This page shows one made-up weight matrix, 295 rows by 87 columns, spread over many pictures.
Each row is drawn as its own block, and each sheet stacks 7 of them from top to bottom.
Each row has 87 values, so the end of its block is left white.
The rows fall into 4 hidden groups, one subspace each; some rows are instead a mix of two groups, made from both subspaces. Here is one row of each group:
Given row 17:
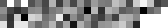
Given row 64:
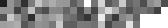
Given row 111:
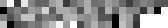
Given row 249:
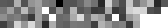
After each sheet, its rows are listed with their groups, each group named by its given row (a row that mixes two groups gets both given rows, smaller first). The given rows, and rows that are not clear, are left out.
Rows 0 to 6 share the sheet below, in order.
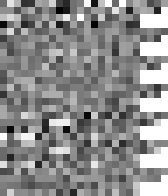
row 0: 17
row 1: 111
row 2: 249
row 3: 17 and 111
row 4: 17
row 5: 17
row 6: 111
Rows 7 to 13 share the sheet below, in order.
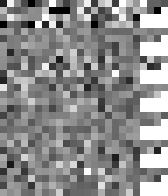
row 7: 17
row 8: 111
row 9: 249
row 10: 64 and 111
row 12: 111
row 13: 64
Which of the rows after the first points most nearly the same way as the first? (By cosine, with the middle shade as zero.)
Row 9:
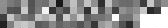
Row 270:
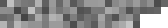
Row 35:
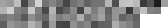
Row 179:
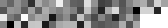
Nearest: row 35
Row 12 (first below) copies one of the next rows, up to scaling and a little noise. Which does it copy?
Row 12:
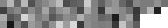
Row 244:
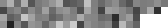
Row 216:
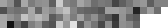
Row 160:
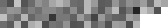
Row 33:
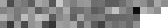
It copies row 244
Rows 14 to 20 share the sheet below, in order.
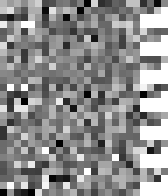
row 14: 17
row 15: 249
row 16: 17 and 111
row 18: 249
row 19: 249
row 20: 17
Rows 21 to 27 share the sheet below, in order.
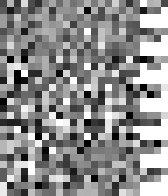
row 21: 17
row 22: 17 and 64
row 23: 17
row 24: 249
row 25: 17 and 249
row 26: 17
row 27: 249
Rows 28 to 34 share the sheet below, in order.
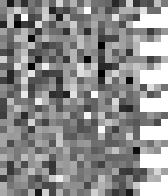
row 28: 17
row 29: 64
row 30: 64
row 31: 249
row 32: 64
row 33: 111
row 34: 17
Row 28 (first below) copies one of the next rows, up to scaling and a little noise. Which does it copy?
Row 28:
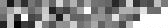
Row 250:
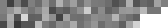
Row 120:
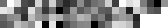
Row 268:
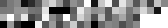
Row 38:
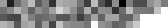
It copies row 250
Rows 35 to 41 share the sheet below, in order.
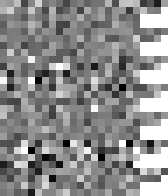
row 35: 17
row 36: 111
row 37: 17 and 249
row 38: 17
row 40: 64
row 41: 17
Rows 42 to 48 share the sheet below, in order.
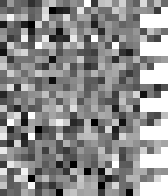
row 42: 17
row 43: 249
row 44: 111
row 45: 111
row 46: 249
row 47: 111
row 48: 64
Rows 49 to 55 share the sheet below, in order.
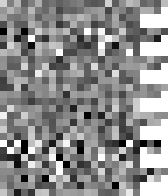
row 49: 17 and 64
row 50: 64
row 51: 249
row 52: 111
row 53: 64
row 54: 17 and 64
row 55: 249
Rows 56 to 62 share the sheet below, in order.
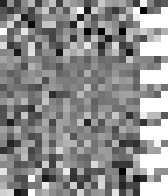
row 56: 17 and 111
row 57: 64
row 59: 17
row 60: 17
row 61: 17
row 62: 64
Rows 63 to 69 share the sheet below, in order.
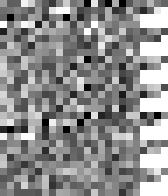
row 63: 17
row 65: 64
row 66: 64
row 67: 17
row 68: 249
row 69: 17 and 249
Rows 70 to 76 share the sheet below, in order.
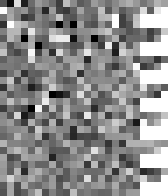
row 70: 111
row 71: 249
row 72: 111
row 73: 17
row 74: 64 and 111
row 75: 64 and 249
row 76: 17
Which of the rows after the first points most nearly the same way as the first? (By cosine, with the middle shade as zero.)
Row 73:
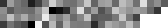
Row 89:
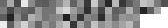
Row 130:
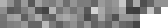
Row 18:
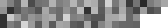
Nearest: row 18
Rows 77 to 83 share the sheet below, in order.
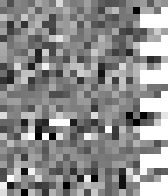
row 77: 111
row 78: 17
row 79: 64
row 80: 17
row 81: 17 and 249
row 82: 17
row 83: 249
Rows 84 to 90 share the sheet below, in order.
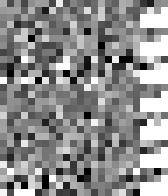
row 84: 17 and 249
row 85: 64
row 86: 17
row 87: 64
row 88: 64 and 249
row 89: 17
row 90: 17
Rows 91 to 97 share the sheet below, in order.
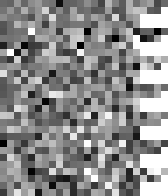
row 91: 249
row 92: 111
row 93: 111
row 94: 17 and 64
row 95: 17 and 111
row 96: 64
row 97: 111 and 249
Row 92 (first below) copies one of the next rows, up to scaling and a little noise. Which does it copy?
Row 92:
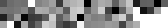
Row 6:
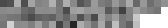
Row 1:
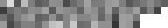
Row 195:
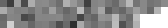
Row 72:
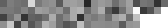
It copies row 72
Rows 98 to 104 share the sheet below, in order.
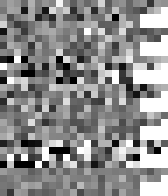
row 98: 249
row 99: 64
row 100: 111
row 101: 249
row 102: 64
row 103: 17
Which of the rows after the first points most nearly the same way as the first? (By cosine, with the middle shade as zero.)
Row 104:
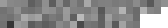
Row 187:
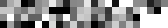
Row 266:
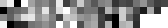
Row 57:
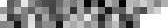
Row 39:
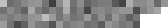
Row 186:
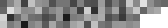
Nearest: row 266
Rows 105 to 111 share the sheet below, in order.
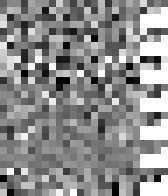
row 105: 249
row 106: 249
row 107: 17
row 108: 249
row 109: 17 and 64
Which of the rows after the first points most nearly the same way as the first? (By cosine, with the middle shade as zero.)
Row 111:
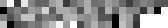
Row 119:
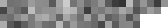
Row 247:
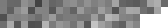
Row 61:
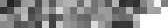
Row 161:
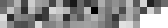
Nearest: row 119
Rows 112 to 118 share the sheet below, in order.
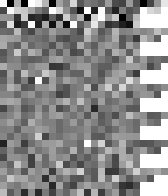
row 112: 17
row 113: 111
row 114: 17
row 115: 17
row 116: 17 and 111
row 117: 64
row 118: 111 and 249
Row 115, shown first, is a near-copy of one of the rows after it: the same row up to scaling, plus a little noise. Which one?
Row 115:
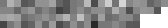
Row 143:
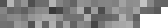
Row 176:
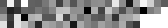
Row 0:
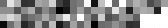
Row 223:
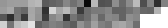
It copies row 0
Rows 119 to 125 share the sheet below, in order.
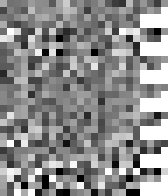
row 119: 64 and 111
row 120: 17
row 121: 64 and 249
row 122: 64
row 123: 17
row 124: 111
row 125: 17
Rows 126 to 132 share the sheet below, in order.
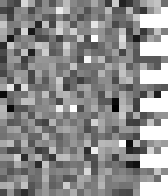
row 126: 17
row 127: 249
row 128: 64
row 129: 111
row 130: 17 and 249
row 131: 17 and 249
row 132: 17
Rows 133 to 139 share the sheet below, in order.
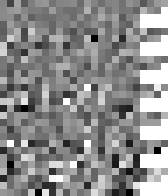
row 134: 249
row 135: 17
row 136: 17
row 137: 64
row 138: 111
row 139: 17
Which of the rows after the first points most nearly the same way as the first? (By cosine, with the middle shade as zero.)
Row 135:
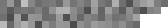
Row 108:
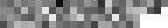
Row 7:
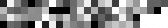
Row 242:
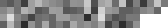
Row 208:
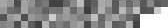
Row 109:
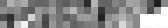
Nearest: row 109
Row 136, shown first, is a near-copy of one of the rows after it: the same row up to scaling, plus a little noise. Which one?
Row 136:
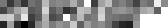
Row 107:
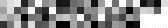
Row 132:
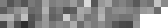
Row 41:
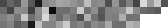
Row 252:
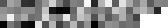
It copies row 132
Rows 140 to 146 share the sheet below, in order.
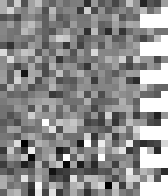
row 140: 17
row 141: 17
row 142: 17
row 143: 17
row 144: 111 and 249
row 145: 17 and 64
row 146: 249
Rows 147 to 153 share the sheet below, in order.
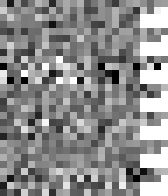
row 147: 111
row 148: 17 and 111
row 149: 111
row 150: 249
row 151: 17 and 64
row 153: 249
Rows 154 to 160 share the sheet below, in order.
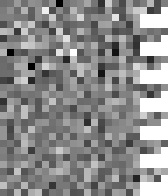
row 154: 249
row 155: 111
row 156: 64
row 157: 111 and 249
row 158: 17 and 64
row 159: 17 and 64
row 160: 111
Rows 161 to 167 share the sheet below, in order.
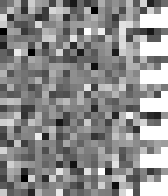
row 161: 249
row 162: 64
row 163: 249
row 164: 17
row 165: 17
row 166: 111
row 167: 64 and 249
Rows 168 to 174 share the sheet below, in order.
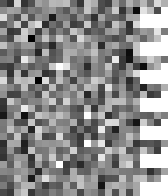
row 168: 111
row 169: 17 and 64
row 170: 17
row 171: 249
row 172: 64 and 111
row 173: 64
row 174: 64
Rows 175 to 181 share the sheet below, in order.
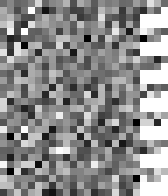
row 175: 64
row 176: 17
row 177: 17
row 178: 249
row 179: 111
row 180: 17
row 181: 111
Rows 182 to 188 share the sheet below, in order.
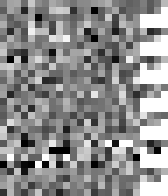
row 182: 249
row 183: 111 and 249
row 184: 17 and 111
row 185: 249
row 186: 249
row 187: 17
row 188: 17 and 111
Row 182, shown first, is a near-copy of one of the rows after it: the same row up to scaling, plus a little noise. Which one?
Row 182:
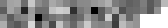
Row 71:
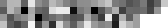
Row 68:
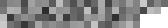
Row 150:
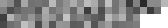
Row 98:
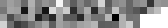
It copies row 71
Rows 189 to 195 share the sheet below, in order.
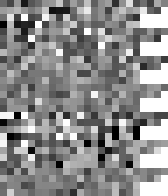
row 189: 17
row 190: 64
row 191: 64 and 111
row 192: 249
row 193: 111
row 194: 64
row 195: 111
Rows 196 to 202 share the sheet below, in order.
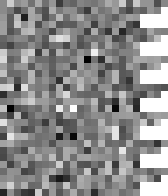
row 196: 17
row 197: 17
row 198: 64
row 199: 111
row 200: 111
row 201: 64 and 111
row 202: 17
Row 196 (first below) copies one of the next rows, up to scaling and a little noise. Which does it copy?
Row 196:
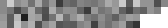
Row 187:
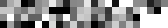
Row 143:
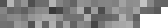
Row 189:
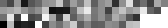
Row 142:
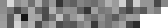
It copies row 142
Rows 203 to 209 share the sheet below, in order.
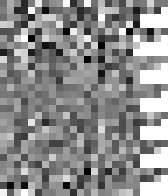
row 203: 64
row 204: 64
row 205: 64
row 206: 17
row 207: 64
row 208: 111
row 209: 17
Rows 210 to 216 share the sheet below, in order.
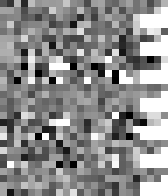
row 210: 111 and 249
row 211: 64 and 249
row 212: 249
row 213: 64
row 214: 17
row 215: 111
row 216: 111
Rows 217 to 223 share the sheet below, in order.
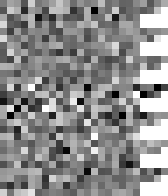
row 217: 249
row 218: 111
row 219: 17 and 111
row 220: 111
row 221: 17
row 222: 17 and 249
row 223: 17
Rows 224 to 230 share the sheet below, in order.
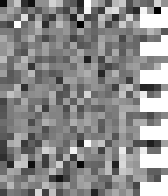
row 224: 64 and 111
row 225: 64
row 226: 64
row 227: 17 and 64
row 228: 64
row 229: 64
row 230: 17
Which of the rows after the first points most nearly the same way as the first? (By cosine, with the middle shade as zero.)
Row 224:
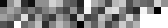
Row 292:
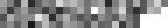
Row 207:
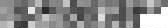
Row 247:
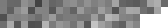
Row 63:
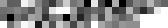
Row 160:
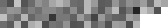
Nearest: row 160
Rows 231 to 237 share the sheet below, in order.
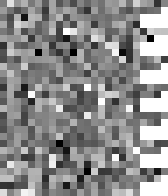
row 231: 17
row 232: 111 and 249
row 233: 64
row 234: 64
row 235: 64
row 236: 111 and 249
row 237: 17
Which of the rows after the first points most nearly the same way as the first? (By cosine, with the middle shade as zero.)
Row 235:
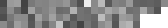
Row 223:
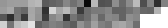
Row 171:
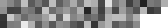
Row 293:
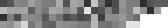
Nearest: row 171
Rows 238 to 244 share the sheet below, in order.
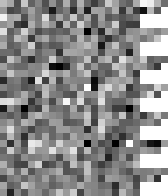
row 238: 17 and 64
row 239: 64
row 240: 17
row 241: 17
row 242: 17 and 64
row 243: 17 and 111
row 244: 111
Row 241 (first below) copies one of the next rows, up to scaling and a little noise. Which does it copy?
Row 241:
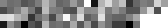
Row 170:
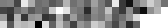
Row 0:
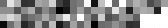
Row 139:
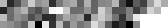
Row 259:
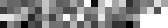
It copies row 259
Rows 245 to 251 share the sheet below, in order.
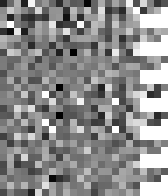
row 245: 111 and 249
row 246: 111
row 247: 17 and 111
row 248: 249
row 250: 17
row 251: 17
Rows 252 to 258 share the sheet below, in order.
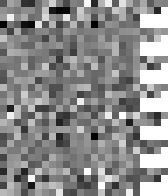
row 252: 17
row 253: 111
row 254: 249
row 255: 111 and 249
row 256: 17
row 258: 64
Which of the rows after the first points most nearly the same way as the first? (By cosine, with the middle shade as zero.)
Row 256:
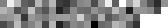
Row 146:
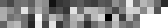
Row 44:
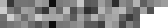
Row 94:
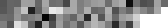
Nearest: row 146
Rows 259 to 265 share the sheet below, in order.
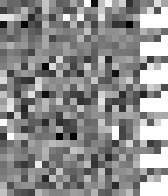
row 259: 17
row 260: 17
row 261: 249
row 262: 64
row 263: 111
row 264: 17 and 111
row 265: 249
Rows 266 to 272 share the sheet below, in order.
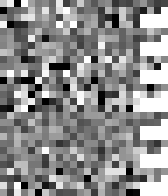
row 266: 111
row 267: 64
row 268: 17
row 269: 64
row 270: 17 and 64
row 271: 64 and 249
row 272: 17
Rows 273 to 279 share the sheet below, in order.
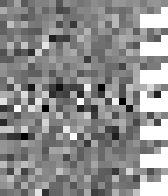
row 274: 17
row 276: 111 and 249
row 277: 17 and 111
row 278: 17
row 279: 17 and 111
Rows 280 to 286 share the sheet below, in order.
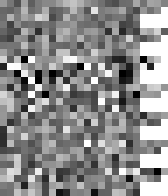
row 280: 111 and 249
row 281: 17
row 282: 17 and 249
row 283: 64 and 111
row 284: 249
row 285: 17 and 64
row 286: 17
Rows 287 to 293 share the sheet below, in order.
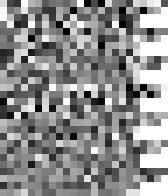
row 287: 64
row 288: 64
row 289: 111 and 249
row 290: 249
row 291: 111
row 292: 249
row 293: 17 and 64
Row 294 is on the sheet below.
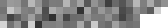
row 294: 17 and 249
